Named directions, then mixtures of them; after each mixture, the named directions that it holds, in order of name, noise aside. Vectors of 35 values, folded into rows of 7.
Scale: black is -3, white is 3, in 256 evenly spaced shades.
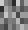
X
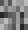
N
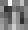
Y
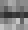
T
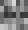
T, X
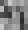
N, Y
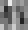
Y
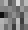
N, X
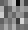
N, X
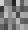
X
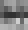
T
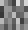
N, X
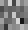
X, Y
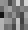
N, X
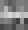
T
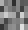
N, X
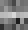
T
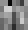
Y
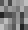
N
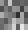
N, T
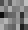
N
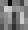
Y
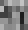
N, Y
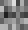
T, X
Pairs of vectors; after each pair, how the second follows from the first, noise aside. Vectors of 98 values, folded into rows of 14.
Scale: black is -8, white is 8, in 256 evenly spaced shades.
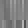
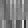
scaled up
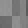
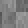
reversed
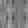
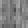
reversed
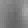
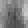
scaled up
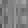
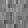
shuffled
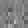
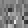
scaled up
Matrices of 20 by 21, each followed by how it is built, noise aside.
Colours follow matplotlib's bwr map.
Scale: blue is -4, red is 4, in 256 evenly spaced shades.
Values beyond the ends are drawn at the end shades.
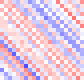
Toeplitz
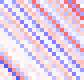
Toeplitz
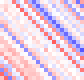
Toeplitz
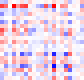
low rank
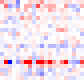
low rank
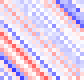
Toeplitz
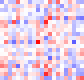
low rank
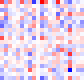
low rank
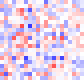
low rank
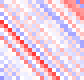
Toeplitz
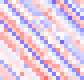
Toeplitz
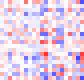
low rank
